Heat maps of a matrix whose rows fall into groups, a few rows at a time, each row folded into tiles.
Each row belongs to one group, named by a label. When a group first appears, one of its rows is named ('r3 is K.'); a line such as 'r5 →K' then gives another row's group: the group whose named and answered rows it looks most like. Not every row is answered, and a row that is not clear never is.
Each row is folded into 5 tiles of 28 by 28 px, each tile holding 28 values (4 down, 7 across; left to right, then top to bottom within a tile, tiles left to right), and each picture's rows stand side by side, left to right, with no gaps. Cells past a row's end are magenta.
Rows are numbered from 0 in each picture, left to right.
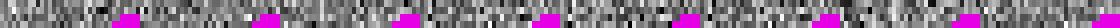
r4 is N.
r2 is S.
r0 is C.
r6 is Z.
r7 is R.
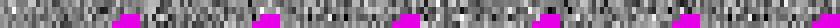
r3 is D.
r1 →R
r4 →Z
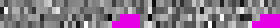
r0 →R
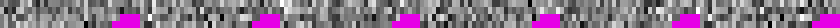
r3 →R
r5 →N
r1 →N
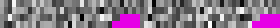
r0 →N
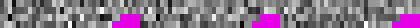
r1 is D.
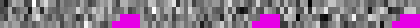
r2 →D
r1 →C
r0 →D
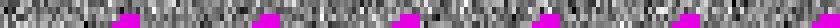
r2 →S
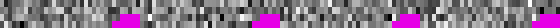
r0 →Z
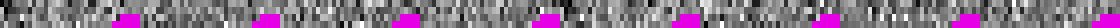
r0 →Z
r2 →C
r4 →Z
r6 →S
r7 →D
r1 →R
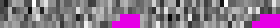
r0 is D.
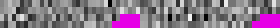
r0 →R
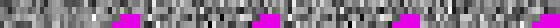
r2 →N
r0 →Z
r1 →N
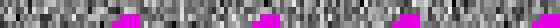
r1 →S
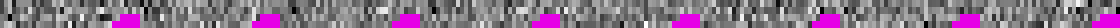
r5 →S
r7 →C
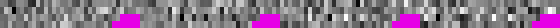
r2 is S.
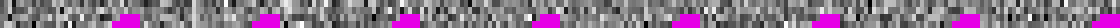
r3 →R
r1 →Z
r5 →R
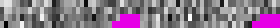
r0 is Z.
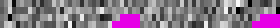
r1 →C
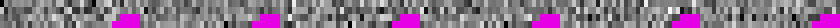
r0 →Z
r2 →N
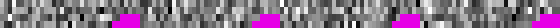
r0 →N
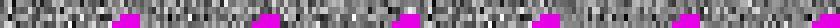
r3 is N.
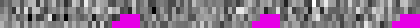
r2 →D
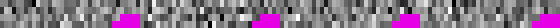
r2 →Z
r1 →N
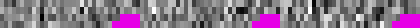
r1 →C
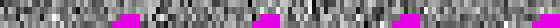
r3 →R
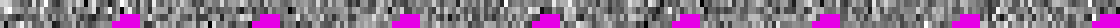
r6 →D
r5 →Z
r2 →Z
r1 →N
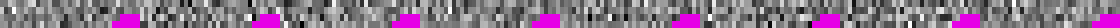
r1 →R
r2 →Z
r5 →N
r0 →C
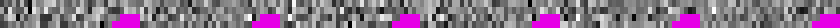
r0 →D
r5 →C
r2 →N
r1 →R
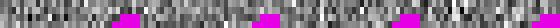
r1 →R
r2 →S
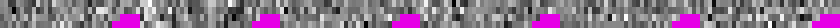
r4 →S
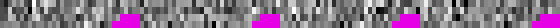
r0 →D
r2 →C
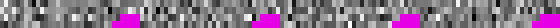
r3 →Z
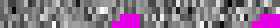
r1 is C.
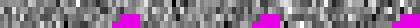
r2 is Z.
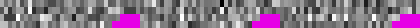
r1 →S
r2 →S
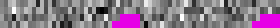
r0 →C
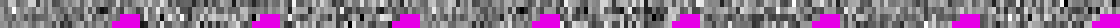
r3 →C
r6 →R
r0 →C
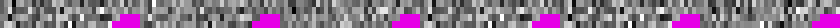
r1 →N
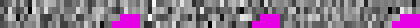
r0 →D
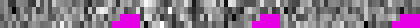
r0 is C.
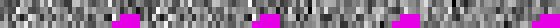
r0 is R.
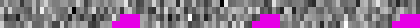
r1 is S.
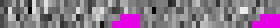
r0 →D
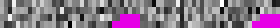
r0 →N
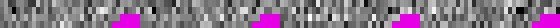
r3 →C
